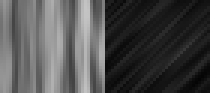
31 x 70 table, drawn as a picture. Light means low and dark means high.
The table splits into one row of 2 panels. Panel 1,1: middling, streaked downward, strong in contrast. Panel 1,2: very high, slanting up to the right, faint in contrast.
